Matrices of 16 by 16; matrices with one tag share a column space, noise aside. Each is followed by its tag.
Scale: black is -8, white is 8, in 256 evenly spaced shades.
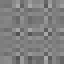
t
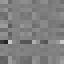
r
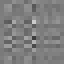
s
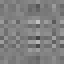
s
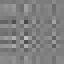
s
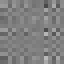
t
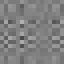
s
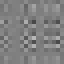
s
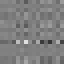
r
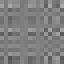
t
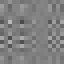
s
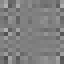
t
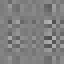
s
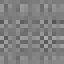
s
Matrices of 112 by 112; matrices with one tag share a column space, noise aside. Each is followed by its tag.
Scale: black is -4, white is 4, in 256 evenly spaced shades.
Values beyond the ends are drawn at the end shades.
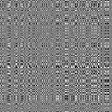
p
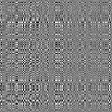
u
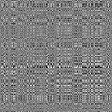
p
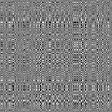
u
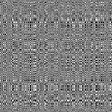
u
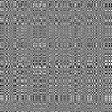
p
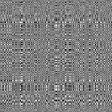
u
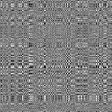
p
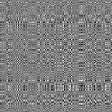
u
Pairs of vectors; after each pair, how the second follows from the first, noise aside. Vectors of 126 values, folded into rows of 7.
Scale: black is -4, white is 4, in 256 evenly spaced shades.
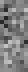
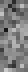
wrapped around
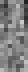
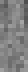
shrunk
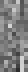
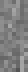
shrunk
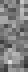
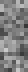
wrapped around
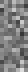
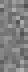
shrunk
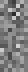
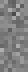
shrunk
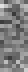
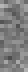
shrunk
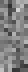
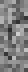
wrapped around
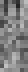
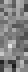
wrapped around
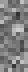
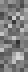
wrapped around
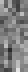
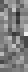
wrapped around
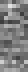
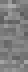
shrunk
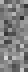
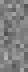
shrunk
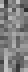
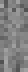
shrunk
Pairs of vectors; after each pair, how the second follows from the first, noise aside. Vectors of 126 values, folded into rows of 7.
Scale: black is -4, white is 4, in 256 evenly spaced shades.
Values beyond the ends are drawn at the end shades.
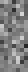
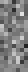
copied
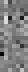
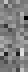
reversed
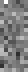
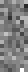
reversed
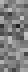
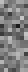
copied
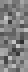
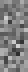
copied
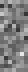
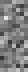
reversed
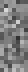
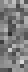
reversed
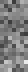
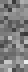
copied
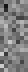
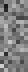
copied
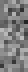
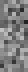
copied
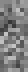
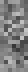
reversed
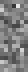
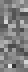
reversed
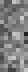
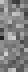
reversed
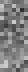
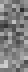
copied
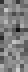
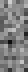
reversed
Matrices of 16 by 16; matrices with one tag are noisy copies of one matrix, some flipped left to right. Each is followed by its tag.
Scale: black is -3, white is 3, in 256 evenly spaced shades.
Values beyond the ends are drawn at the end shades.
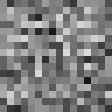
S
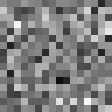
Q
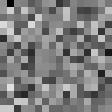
Q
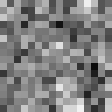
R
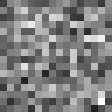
S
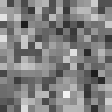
R
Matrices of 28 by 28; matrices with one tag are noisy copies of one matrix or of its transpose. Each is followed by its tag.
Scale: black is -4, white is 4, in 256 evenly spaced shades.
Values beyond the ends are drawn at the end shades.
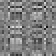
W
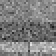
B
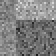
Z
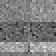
B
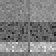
B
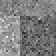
Z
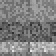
B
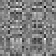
W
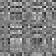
W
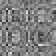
W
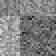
Z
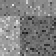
Z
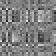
W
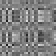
W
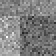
Z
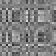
W
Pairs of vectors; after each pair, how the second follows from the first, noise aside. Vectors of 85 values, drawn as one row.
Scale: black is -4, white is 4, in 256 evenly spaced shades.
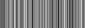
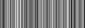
shuffled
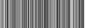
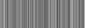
shrunk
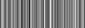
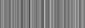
shrunk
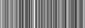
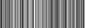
sign-scrambled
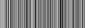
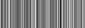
sign-scrambled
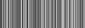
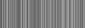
shrunk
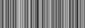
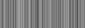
shrunk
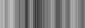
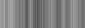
shrunk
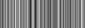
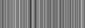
shrunk
